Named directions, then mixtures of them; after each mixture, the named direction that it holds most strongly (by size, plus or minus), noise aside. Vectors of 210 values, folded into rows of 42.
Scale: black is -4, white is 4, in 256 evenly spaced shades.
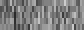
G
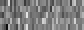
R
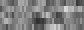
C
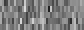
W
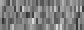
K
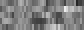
C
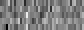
R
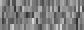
K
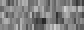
C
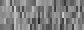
G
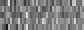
R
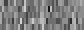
W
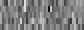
W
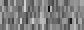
W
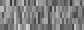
G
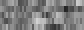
C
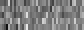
R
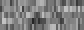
C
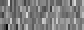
R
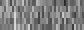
G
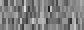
W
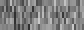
G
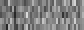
R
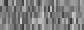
W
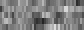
C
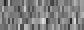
W
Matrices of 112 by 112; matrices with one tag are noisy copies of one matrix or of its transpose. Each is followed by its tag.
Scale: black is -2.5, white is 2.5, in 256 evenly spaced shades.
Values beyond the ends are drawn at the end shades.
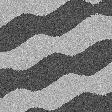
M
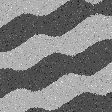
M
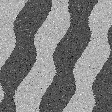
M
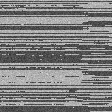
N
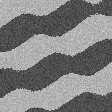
M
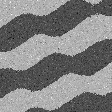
M
